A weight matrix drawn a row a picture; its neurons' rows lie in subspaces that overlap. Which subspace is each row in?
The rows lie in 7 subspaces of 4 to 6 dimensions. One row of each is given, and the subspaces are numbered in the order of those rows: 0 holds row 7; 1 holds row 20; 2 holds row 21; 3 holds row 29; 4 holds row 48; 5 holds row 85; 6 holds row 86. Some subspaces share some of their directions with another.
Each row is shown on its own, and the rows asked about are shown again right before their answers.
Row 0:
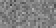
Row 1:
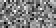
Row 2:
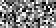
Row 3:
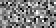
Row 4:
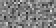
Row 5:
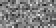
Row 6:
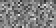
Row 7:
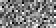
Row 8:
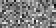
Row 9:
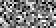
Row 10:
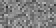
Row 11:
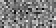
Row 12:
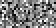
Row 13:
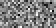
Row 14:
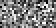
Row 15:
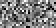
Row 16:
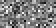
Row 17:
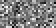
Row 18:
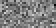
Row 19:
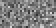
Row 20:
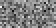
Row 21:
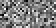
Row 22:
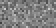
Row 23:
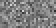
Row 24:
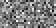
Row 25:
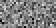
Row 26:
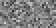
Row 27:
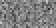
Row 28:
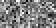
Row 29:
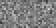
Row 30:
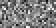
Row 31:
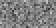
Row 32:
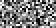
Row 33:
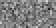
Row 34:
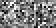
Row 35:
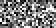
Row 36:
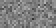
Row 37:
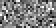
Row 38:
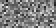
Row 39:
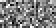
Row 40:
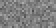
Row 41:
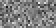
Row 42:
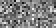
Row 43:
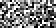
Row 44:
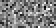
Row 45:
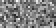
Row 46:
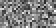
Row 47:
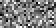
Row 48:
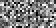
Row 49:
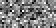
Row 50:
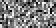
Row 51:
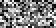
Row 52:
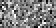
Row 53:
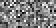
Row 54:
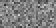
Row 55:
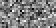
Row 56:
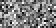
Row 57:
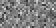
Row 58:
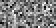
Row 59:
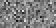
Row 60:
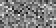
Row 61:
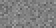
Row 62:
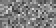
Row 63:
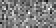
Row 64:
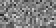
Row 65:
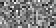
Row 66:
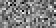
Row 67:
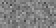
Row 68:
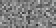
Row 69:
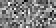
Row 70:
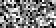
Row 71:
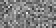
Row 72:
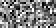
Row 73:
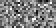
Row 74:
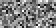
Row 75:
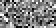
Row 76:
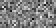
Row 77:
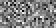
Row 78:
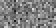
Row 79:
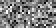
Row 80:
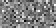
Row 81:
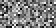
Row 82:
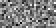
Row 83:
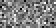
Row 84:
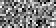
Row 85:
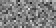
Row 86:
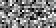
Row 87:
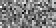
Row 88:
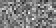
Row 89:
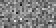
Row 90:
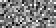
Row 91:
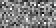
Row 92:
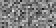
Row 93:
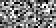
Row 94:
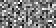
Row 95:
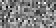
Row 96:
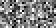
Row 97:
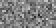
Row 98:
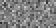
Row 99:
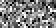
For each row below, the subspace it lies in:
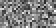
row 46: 0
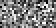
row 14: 1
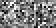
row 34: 0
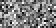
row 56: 0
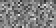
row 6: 0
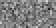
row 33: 1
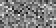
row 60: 6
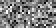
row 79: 4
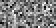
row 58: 3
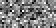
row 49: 6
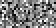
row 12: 0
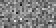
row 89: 6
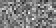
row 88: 0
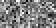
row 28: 2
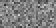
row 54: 4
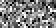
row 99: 1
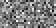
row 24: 3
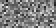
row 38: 3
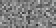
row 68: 1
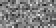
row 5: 2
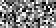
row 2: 1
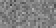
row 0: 4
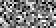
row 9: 2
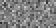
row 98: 0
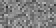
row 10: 4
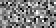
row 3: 4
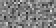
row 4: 6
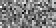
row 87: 1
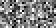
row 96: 6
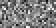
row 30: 2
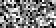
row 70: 2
